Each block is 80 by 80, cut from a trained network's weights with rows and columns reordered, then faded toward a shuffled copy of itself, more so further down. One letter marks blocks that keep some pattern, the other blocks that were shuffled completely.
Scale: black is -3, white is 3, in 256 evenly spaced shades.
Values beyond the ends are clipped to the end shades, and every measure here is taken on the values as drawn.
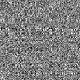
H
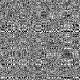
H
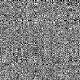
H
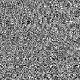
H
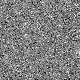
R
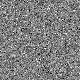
R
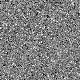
R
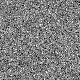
R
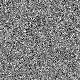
R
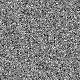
R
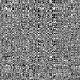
H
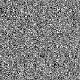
H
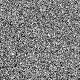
R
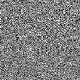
H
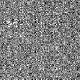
H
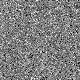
R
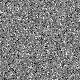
R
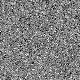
R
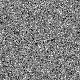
R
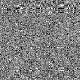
H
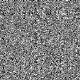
H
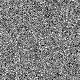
R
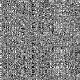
H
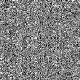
H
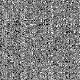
H
